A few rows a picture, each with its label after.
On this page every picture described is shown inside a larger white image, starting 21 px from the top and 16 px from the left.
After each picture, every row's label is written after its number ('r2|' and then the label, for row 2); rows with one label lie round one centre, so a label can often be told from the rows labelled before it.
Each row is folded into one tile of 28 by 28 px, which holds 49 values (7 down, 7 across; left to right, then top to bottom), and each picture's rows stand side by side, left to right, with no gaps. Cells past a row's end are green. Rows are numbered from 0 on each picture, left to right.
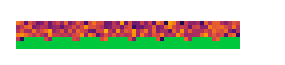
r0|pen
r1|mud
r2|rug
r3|mud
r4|mud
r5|pen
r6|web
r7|rug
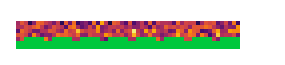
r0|rug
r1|web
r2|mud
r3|pen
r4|mud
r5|web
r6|rug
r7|mud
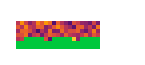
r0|rug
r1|pen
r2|web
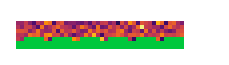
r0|web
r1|pen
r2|web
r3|web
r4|pen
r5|pen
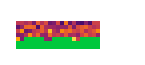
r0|web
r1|mud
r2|web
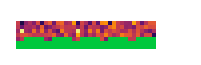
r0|mud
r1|pen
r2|mud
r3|pen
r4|rug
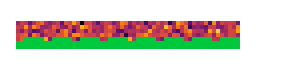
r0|rug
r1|web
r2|pen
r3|rug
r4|web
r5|rug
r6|mud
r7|mud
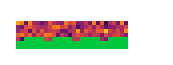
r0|pen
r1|rug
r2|mud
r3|mud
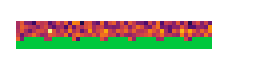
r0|web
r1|mud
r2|pen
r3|mud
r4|web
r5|mud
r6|mud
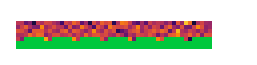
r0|web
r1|web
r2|web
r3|rug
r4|web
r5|web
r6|pen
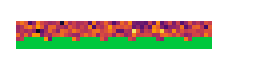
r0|rug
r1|web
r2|web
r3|rug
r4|mud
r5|mud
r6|web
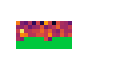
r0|mud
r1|pen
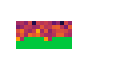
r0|web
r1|web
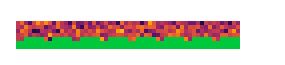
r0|rug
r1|pen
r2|mud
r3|web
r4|rug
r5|web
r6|web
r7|web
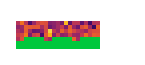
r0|rug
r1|mud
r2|web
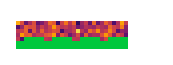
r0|pen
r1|rug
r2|mud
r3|rug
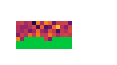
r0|web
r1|pen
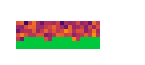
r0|pen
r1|web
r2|web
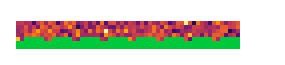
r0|web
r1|rug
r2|mud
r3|mud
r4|web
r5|rug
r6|pen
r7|rug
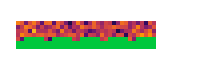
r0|pen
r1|pen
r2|rug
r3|rug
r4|web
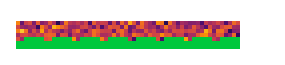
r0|mud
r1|rug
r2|web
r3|web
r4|pen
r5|pen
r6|web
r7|rug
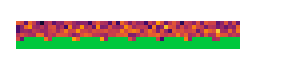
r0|pen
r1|web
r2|web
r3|web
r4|web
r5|pen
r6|web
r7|mud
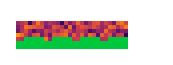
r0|rug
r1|web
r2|rug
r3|rug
